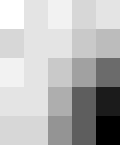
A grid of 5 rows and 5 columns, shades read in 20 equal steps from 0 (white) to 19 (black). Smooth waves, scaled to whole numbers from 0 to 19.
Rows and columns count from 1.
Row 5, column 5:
19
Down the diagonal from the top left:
0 2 4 12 19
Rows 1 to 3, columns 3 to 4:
1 3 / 2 4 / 4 7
